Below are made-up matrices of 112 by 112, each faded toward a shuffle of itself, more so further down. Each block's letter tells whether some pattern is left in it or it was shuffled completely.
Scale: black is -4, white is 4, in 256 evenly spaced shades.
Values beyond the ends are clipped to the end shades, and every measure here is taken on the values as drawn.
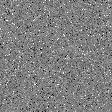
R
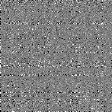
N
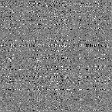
N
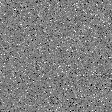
R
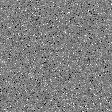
R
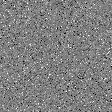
R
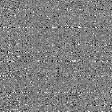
N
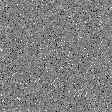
R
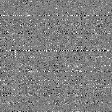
N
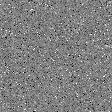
R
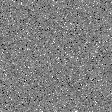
R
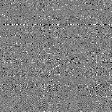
N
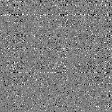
N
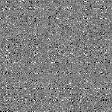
N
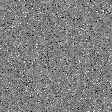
R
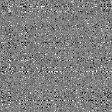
N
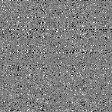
N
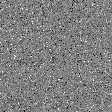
R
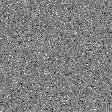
R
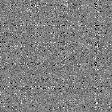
N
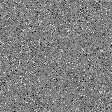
R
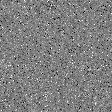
R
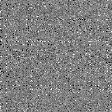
N
